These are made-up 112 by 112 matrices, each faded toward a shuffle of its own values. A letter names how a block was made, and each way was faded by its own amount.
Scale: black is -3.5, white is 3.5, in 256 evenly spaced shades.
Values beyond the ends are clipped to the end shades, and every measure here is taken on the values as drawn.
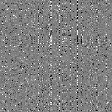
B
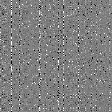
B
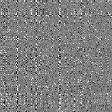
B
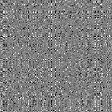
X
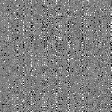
B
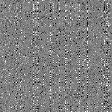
B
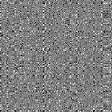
X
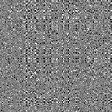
X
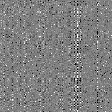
B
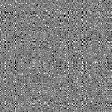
X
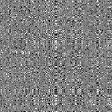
X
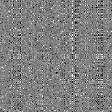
X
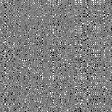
B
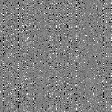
B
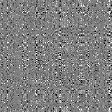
B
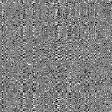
X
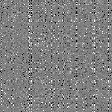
B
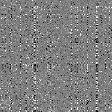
B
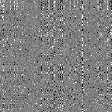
B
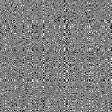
X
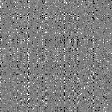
B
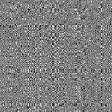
X
